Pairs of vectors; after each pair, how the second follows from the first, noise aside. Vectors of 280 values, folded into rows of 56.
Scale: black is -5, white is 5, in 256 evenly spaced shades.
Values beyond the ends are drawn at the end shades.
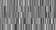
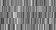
shuffled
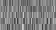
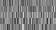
copied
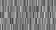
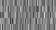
copied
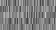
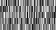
scaled up
